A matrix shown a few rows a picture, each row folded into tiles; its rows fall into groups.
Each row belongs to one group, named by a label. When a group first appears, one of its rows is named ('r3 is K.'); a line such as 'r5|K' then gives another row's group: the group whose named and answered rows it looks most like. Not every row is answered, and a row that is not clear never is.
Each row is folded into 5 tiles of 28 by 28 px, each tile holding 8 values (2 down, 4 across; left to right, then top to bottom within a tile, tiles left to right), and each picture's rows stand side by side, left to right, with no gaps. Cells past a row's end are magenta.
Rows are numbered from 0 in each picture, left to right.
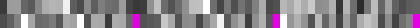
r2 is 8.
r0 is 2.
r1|2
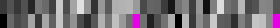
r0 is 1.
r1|1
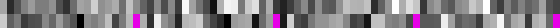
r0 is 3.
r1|3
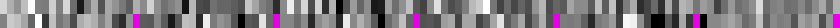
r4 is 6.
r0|8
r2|6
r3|2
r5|1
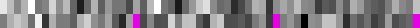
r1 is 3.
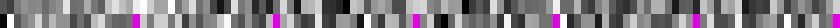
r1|8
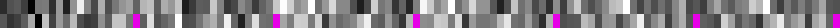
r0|1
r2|8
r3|8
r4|2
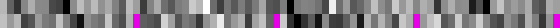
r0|3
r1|2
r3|3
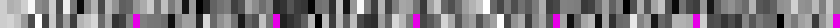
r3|2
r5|3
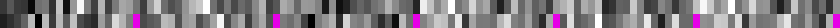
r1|2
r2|6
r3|8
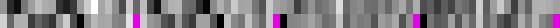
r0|3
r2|1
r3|1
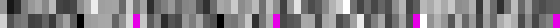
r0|3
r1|3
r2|2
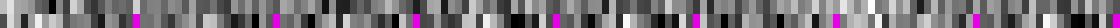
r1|6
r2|6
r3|6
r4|6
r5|3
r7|6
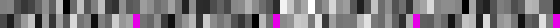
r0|1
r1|6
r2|8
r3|6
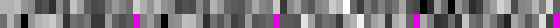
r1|3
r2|2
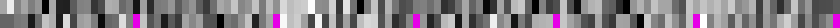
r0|6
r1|3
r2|8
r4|3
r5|8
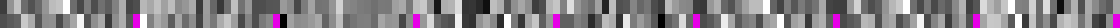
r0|2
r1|8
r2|1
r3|3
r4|6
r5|2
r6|2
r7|8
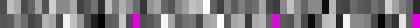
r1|2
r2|6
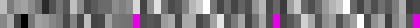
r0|3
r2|2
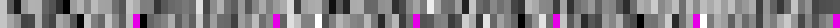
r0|3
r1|1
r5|8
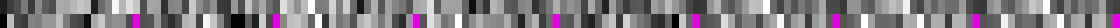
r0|1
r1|6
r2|8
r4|6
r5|2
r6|2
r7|2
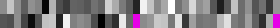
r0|6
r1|8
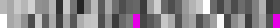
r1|2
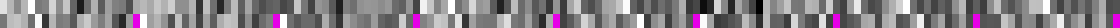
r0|8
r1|8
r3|8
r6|2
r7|2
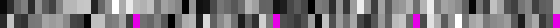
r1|6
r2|1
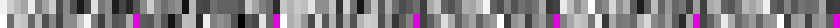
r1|6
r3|2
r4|8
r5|2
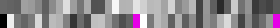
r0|1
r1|8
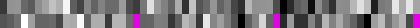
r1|6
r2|1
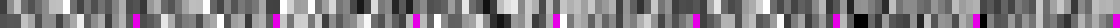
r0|2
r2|8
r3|3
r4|8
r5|2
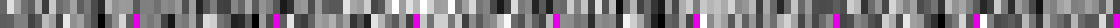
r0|6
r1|6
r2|1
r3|8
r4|6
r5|8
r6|6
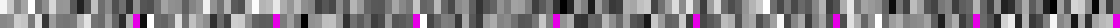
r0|8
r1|1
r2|3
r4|1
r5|2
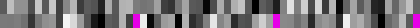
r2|6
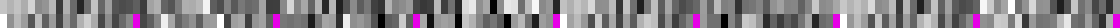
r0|8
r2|6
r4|8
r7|8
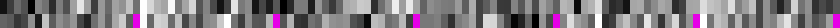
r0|1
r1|8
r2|1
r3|6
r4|3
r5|8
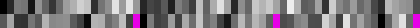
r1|1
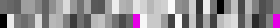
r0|1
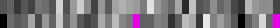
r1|6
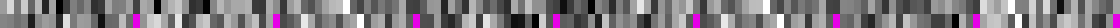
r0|6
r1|3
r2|2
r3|6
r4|1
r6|6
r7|8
